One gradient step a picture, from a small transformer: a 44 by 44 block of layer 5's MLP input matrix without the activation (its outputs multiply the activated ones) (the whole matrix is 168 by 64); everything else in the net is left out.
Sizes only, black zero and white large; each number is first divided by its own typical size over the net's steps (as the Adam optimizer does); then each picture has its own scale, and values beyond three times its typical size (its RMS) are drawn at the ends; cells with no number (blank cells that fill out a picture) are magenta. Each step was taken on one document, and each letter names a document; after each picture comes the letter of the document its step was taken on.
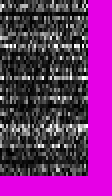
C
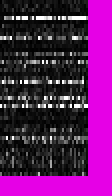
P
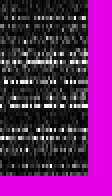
P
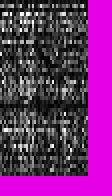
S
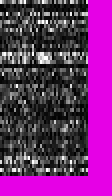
S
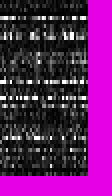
P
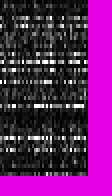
P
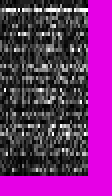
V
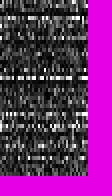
C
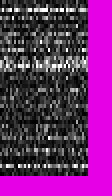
V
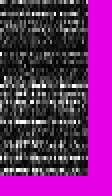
S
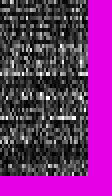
V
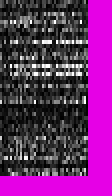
S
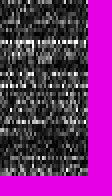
S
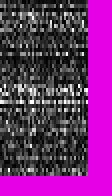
S
